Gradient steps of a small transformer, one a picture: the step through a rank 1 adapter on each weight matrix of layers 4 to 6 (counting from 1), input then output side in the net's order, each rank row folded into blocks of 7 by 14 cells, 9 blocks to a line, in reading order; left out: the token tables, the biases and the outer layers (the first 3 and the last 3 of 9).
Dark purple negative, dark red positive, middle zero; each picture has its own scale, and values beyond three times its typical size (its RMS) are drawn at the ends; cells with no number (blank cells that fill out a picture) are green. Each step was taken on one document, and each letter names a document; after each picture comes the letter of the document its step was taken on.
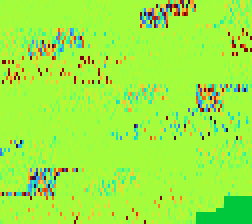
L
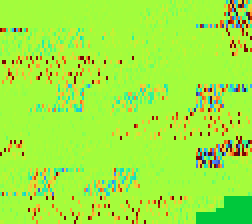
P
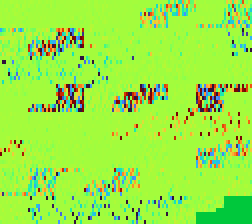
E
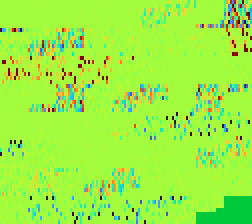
E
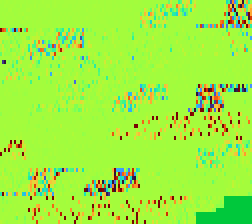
P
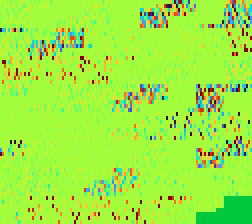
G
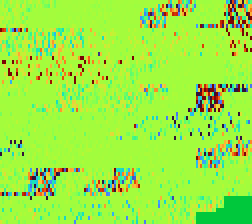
P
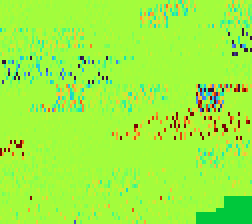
L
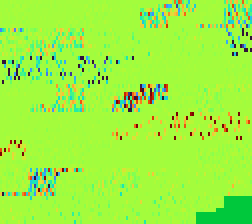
G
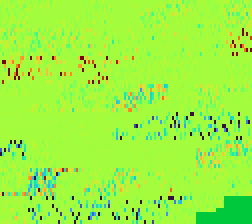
G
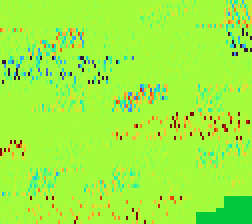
G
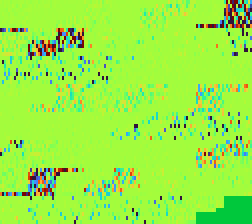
L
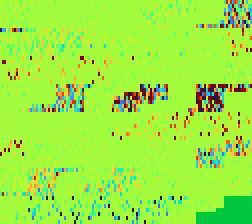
E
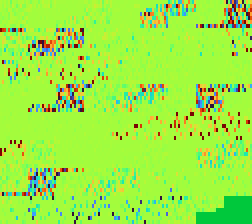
L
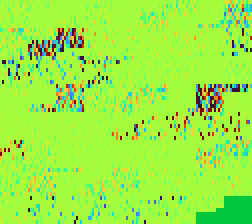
L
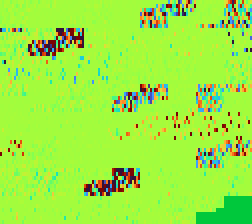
E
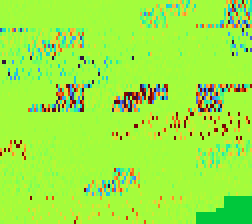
E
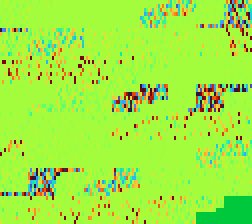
P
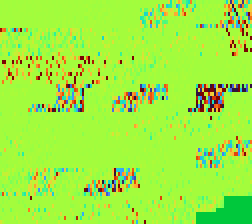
P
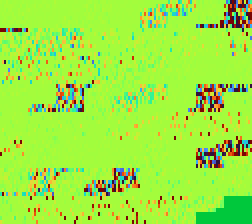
P
